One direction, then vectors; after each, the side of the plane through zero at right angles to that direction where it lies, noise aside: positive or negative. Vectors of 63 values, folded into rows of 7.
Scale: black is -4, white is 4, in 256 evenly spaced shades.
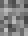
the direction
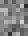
positive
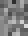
positive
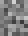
negative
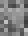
positive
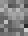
positive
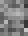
positive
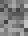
negative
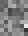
negative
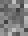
negative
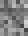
negative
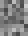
negative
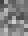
positive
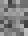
positive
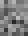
negative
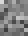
negative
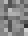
positive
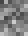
positive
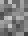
negative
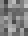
negative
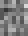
negative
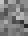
negative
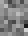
positive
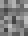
negative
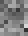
negative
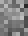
positive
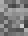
positive
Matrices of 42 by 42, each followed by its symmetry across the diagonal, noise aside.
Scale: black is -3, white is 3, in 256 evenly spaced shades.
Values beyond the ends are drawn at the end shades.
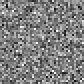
neither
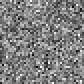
neither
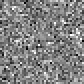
neither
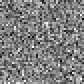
neither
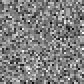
antisymmetric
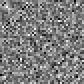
symmetric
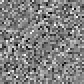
symmetric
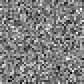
antisymmetric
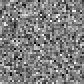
antisymmetric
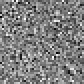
antisymmetric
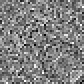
symmetric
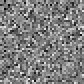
symmetric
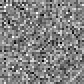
symmetric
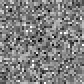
symmetric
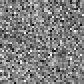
antisymmetric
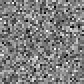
neither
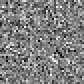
antisymmetric
